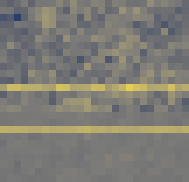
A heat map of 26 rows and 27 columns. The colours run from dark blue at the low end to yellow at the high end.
Average level on the scale: 50%. Histogram: skewed, a long tail of high values. Grain: streaks across. Seam: horizontal, 60% of the way down, the bottom part calmer. Odd lines: rows 13 and 19.
